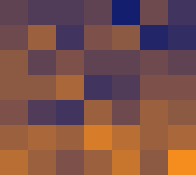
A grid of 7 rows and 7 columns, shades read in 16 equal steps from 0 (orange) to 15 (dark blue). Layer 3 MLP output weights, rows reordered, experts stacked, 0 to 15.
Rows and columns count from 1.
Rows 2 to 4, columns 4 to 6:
8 7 14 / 10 10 9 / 12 11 8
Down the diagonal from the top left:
10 6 8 12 9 6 0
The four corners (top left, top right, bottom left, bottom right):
10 12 4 0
